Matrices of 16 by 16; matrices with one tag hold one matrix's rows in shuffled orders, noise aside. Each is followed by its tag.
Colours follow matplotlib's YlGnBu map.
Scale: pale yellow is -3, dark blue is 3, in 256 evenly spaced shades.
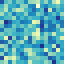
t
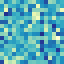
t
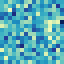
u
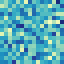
u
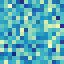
u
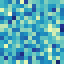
u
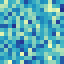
u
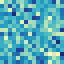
u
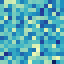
t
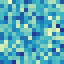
u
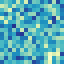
u
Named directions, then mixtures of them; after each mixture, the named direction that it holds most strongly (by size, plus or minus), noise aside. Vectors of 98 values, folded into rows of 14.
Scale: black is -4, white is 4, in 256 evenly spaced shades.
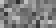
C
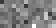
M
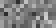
C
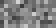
C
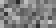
C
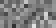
M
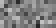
C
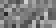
C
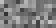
C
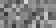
C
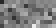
M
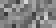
C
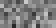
C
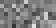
M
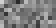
C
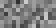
C
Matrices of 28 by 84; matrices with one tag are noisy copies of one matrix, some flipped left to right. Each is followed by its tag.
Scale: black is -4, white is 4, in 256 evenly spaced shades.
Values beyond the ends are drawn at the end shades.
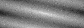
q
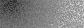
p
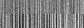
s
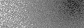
p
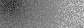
p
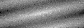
q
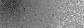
p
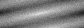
q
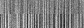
s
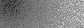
p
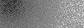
p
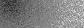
p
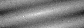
q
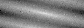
q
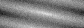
q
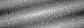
q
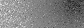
p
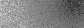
p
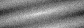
q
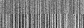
s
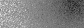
p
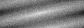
q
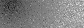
p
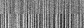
s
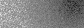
p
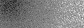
p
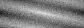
q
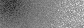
p
